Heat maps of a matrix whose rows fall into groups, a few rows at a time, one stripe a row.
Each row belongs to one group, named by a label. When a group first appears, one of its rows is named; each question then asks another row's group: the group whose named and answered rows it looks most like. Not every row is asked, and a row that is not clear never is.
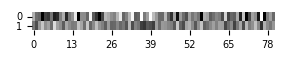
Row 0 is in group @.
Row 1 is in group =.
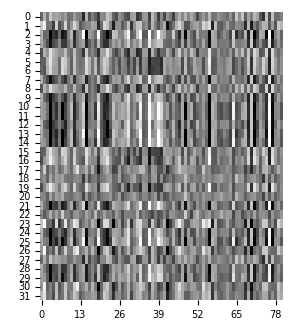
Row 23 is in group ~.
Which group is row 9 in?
@
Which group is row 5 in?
=
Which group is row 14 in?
@
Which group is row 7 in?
@
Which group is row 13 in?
@
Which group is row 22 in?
=
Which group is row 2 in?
@
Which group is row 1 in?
~
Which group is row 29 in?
@
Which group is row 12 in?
@
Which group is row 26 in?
~
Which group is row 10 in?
@
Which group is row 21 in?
@
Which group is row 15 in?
=
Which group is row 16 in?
=
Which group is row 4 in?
=
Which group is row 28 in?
@
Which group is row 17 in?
~
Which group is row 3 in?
@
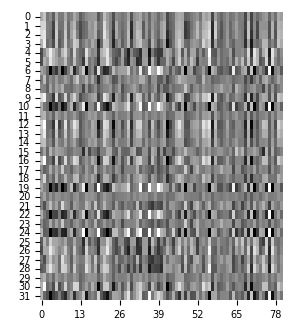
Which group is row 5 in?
=
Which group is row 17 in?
=
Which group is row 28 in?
=
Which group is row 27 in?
=
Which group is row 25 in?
=
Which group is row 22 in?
@
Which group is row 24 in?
@
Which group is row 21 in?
=
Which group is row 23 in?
=
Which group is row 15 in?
=
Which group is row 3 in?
~
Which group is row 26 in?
=
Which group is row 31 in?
@
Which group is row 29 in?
~
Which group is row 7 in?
~
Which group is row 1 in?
~
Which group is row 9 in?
~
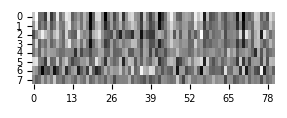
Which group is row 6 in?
@
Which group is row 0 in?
~
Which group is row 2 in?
=
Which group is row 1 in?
~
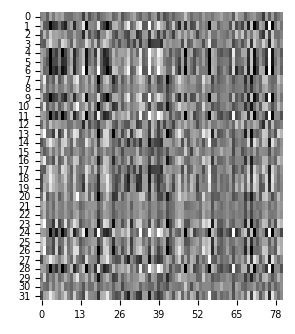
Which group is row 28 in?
@
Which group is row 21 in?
~
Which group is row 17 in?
=
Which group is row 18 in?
=
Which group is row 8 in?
~
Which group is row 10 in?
~
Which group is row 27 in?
=
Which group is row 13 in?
~
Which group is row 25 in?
~
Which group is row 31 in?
=
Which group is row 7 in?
~
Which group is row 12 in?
=
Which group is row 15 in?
=
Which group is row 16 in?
~
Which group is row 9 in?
@
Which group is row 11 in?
@
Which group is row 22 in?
~
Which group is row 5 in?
@
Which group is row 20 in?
~
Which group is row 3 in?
=
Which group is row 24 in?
@
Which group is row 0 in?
=
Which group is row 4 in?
@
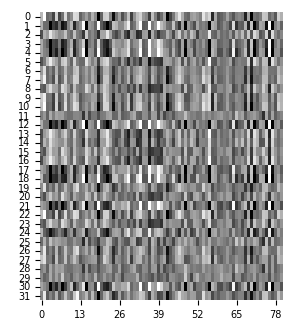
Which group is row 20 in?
=
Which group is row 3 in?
@
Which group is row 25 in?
=
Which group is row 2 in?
=
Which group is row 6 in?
~
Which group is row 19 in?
~
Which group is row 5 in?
=
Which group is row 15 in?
=
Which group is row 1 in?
@
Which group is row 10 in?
~
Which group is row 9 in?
~
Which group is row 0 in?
~
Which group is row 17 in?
@
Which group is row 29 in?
=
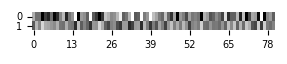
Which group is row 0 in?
@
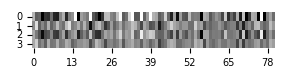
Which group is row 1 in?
~
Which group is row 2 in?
@
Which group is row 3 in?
~
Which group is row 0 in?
@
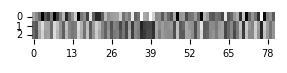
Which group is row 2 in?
=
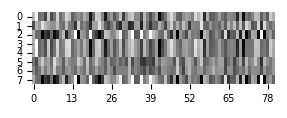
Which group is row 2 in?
@
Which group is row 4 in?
~
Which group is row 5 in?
=
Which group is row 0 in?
~
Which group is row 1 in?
=
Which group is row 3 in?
~
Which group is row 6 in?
=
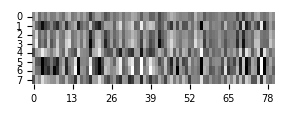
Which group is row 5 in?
@
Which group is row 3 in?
~
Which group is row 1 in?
@
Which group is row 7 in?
=
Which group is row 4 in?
=
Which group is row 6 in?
@
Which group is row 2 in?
~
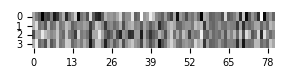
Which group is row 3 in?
~
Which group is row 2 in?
=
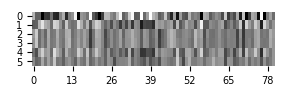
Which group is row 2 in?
~
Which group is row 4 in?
=
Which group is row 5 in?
=
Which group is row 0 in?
@
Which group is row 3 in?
~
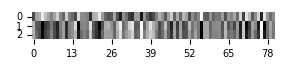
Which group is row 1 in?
@
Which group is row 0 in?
=
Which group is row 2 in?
@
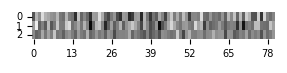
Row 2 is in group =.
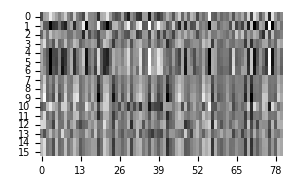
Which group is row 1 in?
@
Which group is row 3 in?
~
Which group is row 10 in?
=
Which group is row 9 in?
~
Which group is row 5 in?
@
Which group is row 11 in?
~
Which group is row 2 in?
=
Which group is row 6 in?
@
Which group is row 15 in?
~
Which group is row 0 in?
=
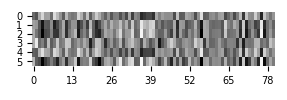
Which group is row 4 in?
=
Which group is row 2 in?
@
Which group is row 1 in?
@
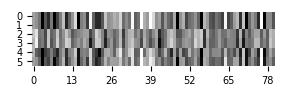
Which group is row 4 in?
@
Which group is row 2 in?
~
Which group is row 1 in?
@
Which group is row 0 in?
@
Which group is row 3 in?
~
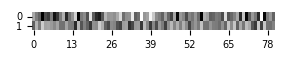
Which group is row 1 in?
=
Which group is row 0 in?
@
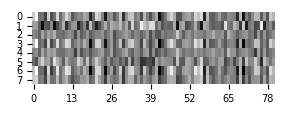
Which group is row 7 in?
~
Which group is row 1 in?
@
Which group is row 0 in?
~
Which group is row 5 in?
=
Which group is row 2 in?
=
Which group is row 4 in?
=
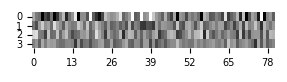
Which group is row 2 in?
~
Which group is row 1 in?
=
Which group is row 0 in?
@
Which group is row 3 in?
=
